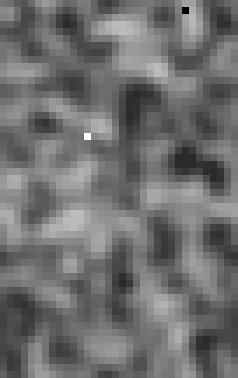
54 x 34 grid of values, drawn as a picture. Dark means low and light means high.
Grain: blotchy. Lone odd cells: 2, 1 higher and 1 lower than their neighbours. Histogram: bell-shaped. Odd rows or columns: none.
